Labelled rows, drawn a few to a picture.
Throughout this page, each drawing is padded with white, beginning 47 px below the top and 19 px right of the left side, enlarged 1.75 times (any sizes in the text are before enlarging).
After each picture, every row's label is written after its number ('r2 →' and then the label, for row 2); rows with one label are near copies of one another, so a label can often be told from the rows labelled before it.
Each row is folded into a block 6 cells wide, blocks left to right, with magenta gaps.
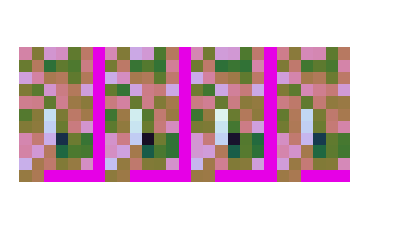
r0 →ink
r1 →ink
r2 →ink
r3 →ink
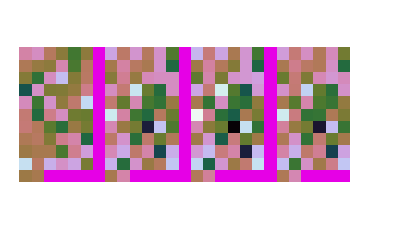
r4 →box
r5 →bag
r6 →bag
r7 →bag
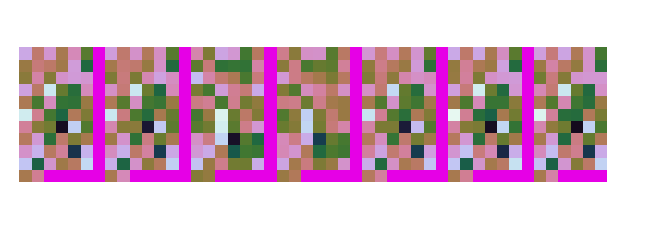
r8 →bag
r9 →bag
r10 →ink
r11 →ink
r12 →bag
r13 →bag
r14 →bag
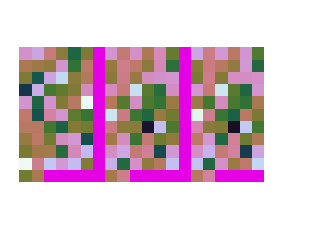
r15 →box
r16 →bag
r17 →bag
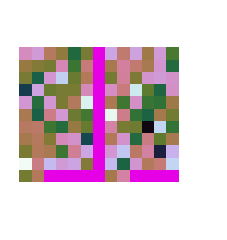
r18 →box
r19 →bag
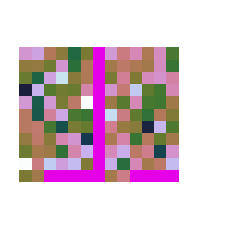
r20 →box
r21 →bag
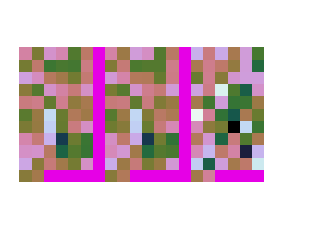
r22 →ink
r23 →ink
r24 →bag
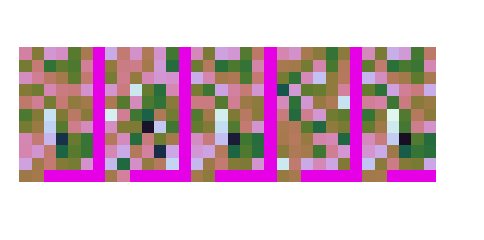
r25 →ink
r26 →bag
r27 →ink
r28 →box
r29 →ink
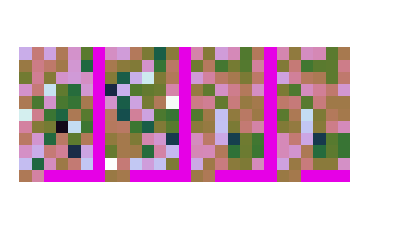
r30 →bag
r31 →box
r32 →ink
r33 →ink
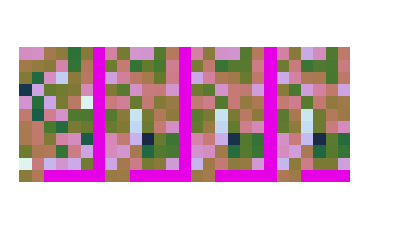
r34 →box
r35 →ink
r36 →ink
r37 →ink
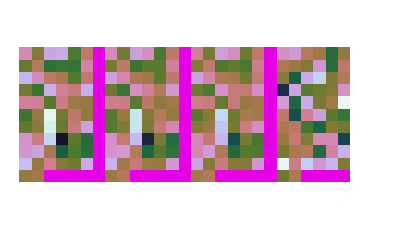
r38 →ink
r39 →ink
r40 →ink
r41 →box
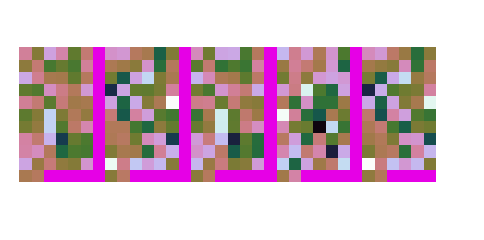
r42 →ink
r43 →box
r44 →ink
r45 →bag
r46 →box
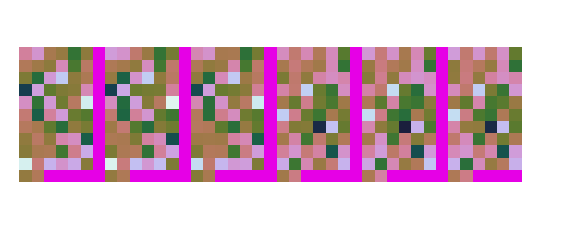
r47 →box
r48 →box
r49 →box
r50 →bag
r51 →bag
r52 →bag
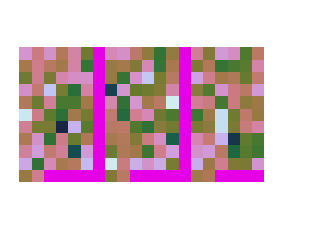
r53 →bag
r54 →box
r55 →ink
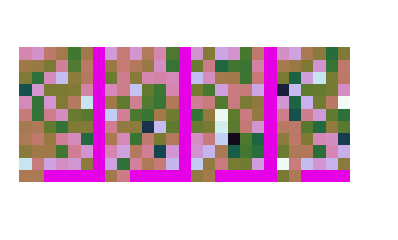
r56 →box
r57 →bag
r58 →ink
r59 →box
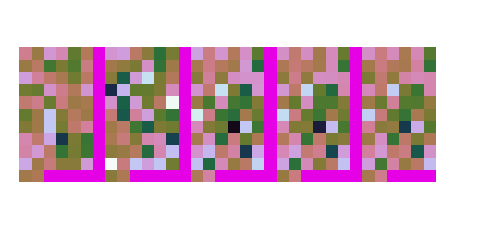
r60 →ink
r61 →box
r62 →bag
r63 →bag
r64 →bag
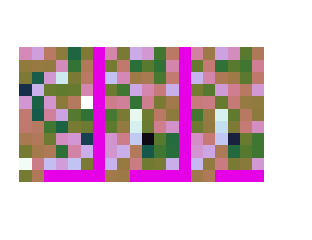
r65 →box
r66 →ink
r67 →ink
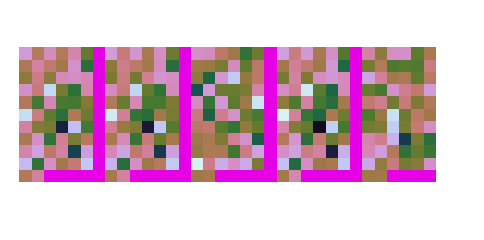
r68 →bag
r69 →bag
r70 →box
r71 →bag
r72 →ink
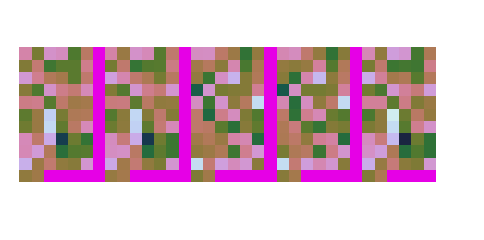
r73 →ink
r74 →ink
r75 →box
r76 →box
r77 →ink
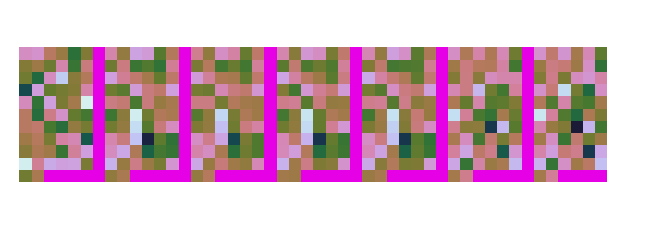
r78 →box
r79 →ink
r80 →ink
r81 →ink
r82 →ink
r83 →bag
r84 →bag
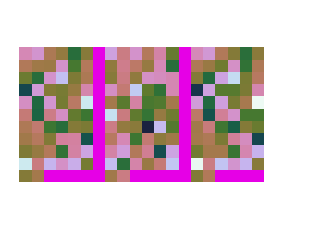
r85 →box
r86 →bag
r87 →box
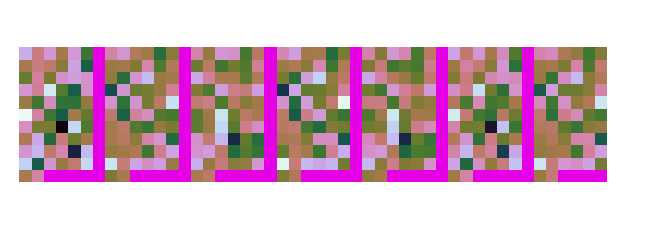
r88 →bag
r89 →box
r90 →ink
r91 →box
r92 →ink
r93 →bag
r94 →box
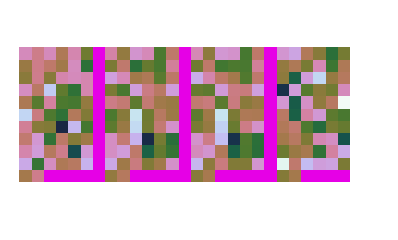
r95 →bag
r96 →ink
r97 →ink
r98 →box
